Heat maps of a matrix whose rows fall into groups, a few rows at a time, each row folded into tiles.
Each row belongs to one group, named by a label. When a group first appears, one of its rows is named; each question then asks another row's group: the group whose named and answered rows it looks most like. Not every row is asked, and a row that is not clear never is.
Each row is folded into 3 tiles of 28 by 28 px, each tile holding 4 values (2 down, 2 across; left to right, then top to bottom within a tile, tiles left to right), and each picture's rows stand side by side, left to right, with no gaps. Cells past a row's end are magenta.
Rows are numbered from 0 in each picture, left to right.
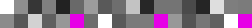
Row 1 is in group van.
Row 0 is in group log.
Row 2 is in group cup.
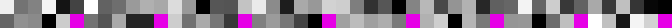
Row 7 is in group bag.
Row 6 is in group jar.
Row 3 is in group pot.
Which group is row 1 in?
pot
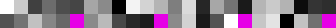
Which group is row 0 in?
log
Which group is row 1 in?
pot
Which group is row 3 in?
bag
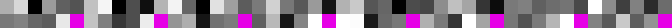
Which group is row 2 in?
pot
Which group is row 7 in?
log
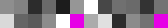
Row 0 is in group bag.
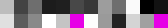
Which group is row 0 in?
bag
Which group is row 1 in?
jar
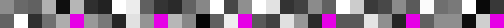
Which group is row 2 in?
jar
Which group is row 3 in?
log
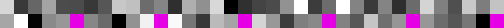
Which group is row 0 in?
van
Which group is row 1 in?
jar
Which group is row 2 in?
jar
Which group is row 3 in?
jar
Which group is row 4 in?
log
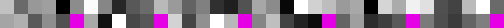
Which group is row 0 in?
van
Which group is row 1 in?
log
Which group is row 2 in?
bag
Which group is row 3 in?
pot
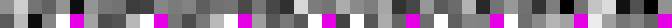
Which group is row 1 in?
bag
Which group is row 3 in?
cup
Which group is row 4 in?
van
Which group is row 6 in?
bag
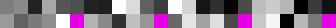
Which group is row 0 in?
cup
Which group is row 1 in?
jar
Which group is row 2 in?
log
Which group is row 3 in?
bag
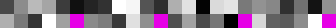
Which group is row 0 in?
jar
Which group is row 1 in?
jar
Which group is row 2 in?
pot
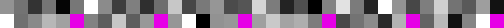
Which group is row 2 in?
van
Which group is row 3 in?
log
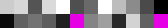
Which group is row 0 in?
pot
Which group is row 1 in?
jar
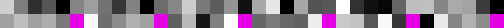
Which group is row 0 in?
log
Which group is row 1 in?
bag
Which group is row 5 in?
van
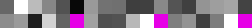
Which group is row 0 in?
jar
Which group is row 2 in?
cup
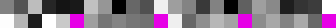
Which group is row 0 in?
bag
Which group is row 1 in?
log
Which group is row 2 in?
bag
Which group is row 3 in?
log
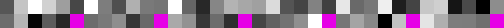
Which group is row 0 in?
jar
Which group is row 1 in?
pot
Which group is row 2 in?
pot
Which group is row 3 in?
cup
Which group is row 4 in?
van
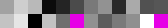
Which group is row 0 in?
bag
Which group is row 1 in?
cup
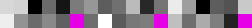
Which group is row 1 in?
van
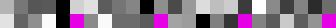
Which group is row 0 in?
log
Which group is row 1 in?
van
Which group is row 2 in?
jar
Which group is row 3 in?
log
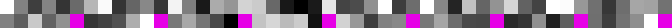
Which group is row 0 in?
log
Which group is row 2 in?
pot
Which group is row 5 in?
pot
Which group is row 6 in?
pot
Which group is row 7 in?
cup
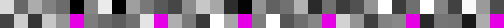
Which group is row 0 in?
van
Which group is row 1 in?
cup
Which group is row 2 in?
jar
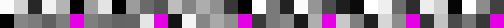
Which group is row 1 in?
cup
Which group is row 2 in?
van
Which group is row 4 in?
jar
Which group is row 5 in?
pot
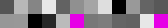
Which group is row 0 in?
jar
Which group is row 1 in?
cup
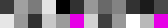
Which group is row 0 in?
jar
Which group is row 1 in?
bag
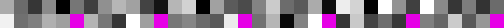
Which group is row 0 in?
bag
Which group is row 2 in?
cup
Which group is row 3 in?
cup
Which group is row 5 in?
log
